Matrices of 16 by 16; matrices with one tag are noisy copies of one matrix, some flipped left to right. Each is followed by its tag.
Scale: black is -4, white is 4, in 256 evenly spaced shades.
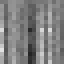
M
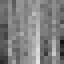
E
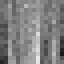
E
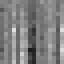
M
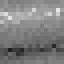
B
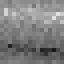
B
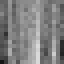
E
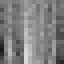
E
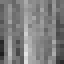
E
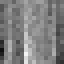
E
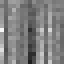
M
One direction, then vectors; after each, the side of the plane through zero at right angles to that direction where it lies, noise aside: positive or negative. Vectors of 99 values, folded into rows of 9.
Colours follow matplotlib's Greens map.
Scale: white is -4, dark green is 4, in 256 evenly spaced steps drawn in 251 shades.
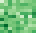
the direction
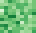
positive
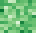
negative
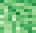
negative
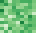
negative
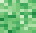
positive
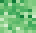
negative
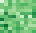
positive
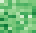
positive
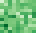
positive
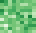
negative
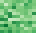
positive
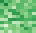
negative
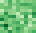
positive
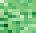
positive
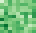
positive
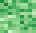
negative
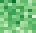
negative
